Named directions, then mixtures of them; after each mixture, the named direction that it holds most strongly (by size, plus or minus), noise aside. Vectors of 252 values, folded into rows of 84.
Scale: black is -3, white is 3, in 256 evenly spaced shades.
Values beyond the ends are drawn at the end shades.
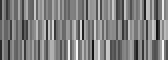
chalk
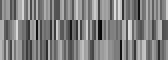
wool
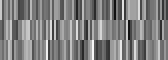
wool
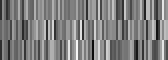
chalk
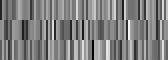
chalk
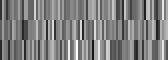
chalk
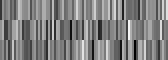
wool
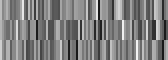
chalk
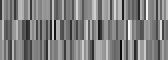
wool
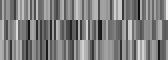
wool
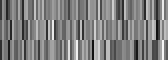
chalk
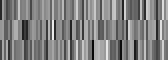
chalk
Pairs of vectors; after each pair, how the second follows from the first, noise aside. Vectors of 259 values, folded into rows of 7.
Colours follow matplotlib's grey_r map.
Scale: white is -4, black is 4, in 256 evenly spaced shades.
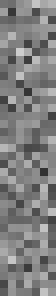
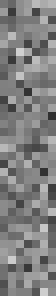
copied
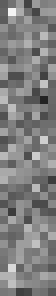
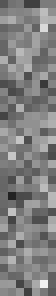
reversed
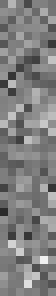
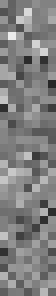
reversed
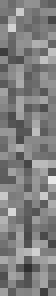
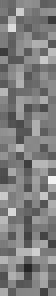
copied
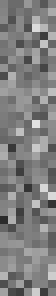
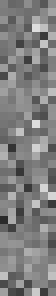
copied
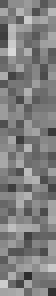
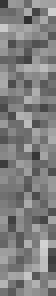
reversed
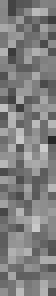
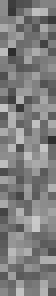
copied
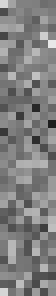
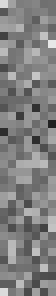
copied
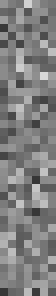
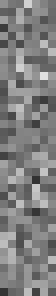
copied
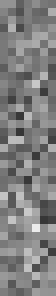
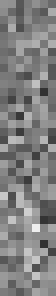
copied
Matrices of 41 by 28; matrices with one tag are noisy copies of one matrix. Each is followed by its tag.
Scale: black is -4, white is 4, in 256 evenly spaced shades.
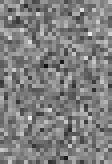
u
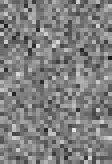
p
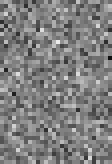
p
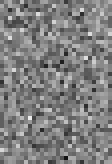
u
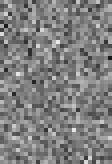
p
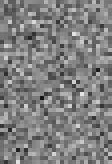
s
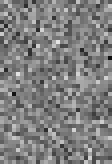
p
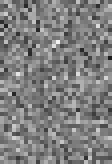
p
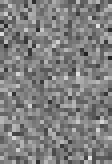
p
